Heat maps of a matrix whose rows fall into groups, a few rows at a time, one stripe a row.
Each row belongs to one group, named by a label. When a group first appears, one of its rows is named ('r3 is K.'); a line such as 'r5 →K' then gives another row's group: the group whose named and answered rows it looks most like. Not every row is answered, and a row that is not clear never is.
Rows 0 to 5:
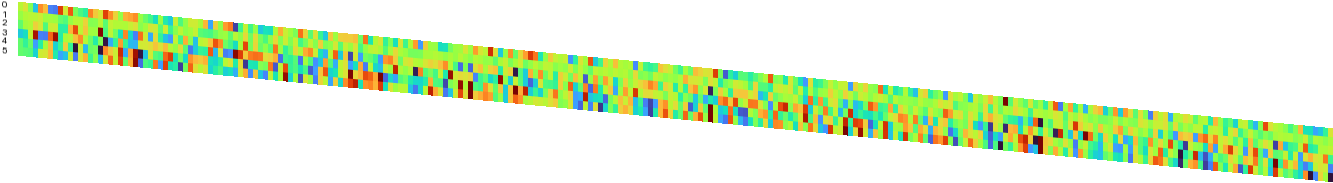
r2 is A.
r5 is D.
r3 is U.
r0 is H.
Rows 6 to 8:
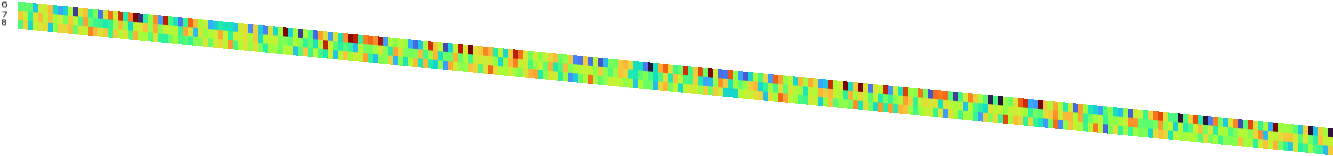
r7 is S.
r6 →D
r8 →H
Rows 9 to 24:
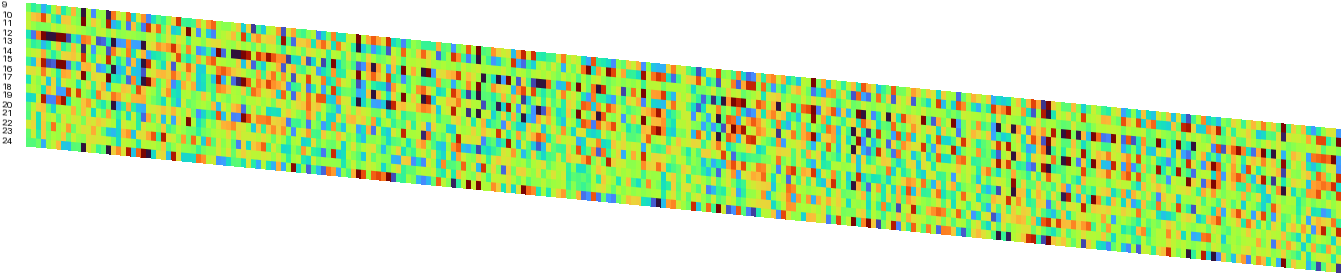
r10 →A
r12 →U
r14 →A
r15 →U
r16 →A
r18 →H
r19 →U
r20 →A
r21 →H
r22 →S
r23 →H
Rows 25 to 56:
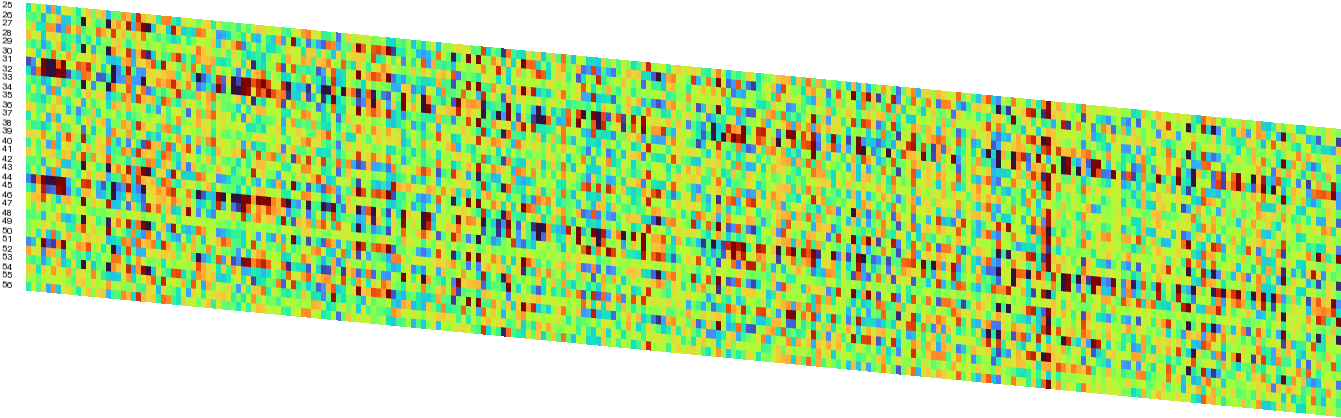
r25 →S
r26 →D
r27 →H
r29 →D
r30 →S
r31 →U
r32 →U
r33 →D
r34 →S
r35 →D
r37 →S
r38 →D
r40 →S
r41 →A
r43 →S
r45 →U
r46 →A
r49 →A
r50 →S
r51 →U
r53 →D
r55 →A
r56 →S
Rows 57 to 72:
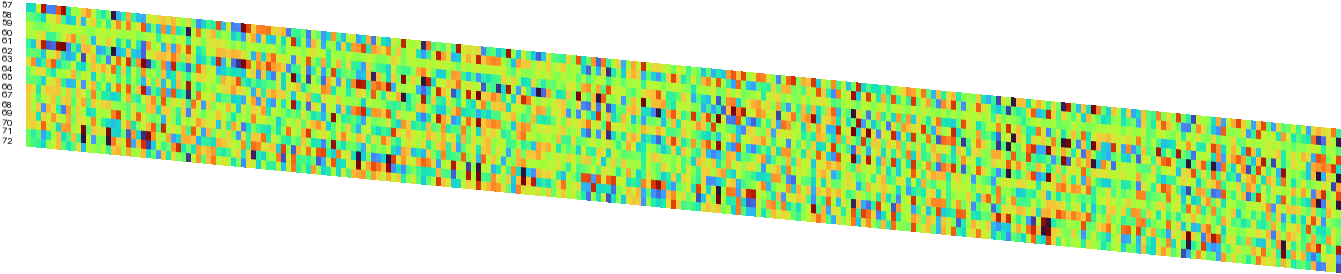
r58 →D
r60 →A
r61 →U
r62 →D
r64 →A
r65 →D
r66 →S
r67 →A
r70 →A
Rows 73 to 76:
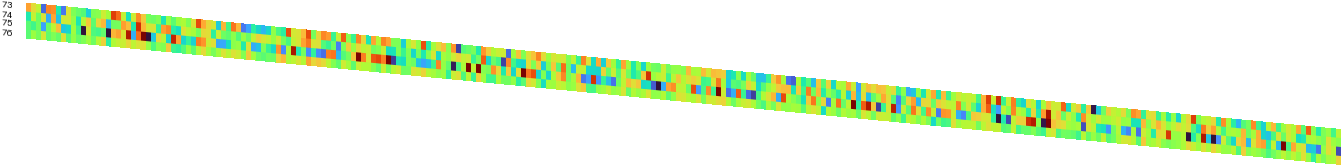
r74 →S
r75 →D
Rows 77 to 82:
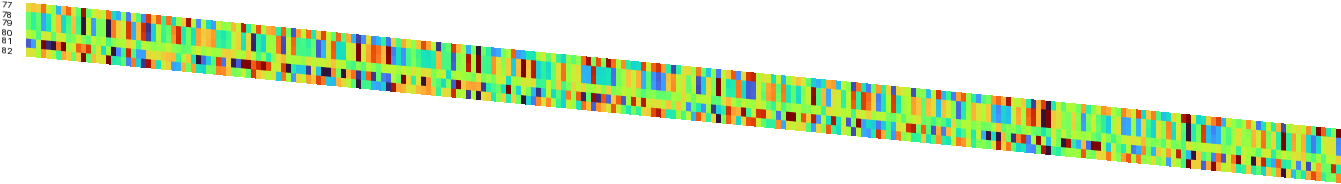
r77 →A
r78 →D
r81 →U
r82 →A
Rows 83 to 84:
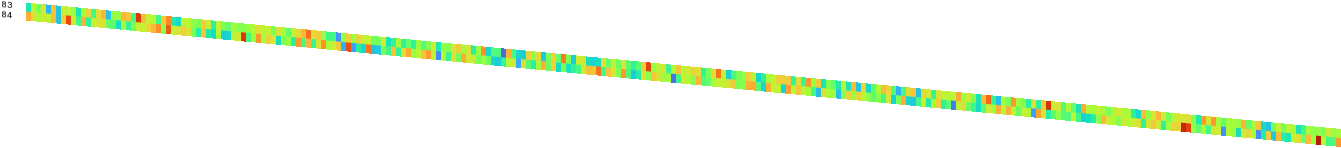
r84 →A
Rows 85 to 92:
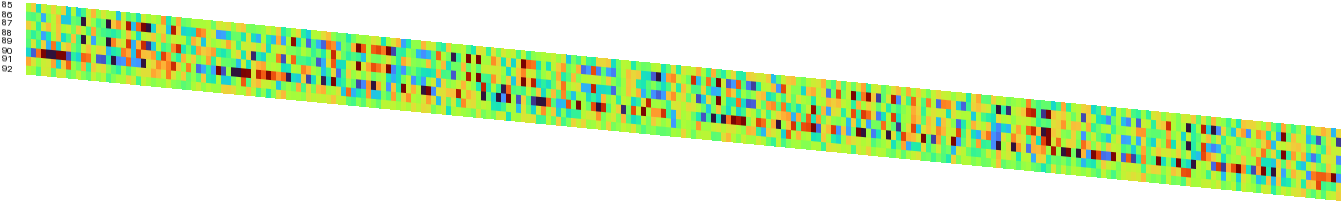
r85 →H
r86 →D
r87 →S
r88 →D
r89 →S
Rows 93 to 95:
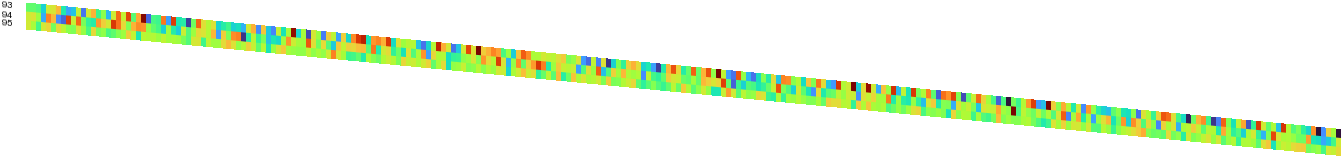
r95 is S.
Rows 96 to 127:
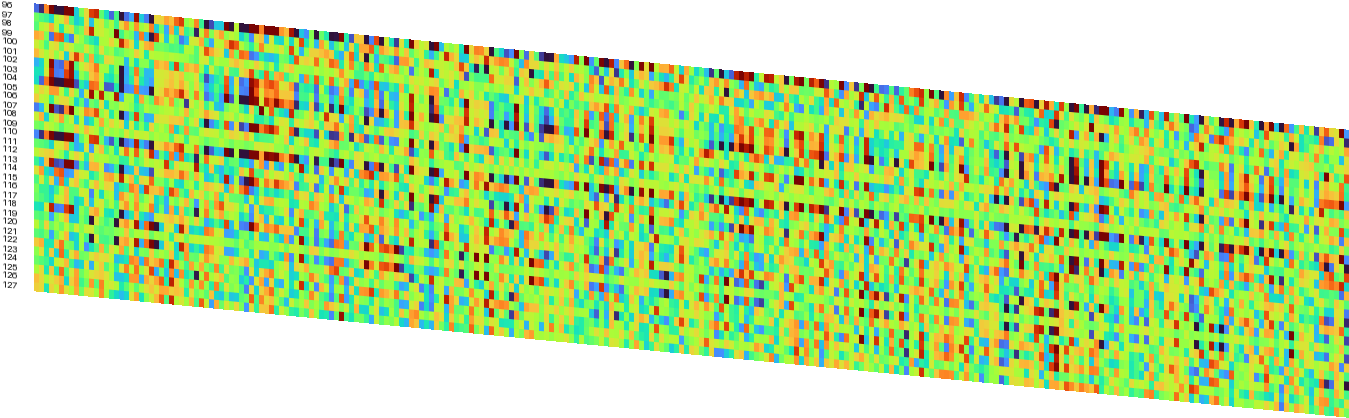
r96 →U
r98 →A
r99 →H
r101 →A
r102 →U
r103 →U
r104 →U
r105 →A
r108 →H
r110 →U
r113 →U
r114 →H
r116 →D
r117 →D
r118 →U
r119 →D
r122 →H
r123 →S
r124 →D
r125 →S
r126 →A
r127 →S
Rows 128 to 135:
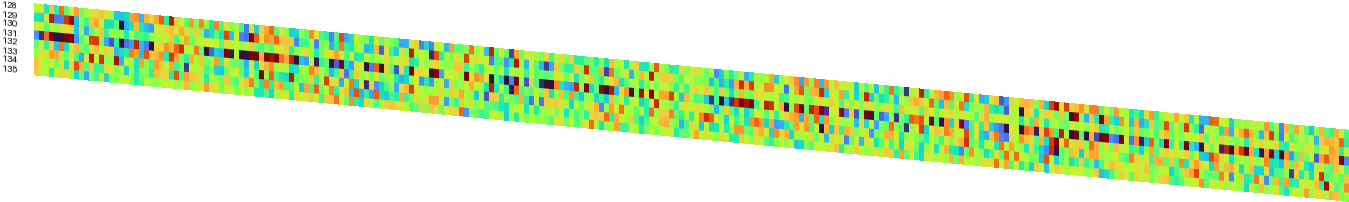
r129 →U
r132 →S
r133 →A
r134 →A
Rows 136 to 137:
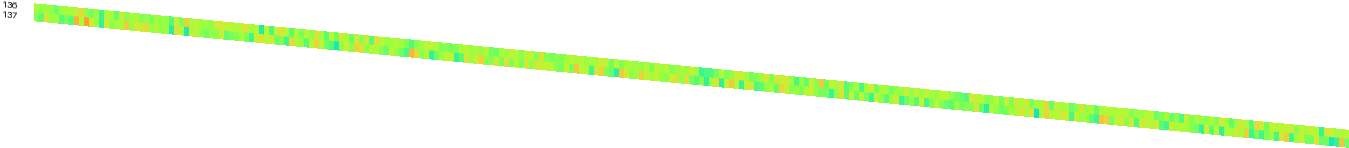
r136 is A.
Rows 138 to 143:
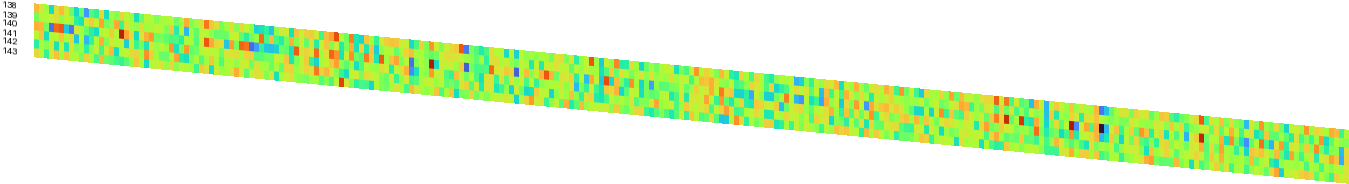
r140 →H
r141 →H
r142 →S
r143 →S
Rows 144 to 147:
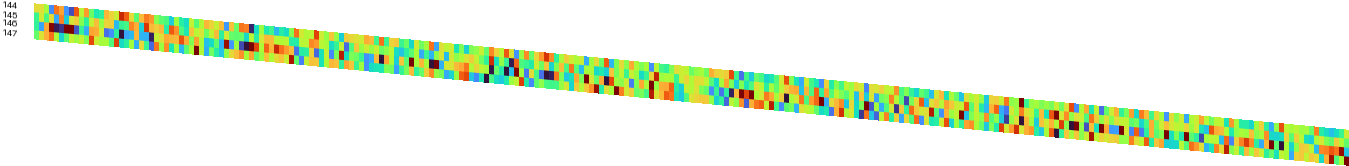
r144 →H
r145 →S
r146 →U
